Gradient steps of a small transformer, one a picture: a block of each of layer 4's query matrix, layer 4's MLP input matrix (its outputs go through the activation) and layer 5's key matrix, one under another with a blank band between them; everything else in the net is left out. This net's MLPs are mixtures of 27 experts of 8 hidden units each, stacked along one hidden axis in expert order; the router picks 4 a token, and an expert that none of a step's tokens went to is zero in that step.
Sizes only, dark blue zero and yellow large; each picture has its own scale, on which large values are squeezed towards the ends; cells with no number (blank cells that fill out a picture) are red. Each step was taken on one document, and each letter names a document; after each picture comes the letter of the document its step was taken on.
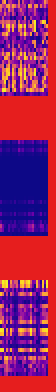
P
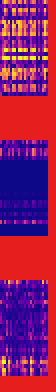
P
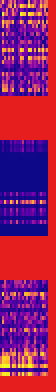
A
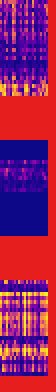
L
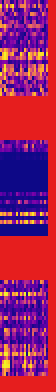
A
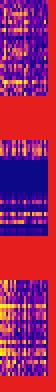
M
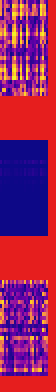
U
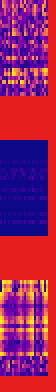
P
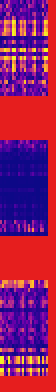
P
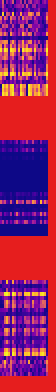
A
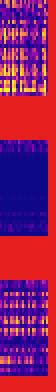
P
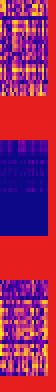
U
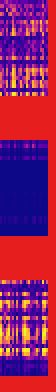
U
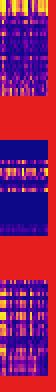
L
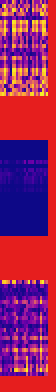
U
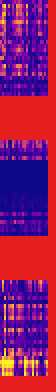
M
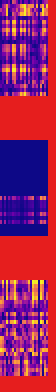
U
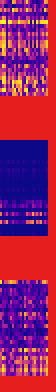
L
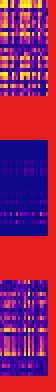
A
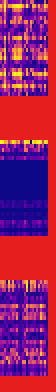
M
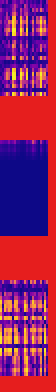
U
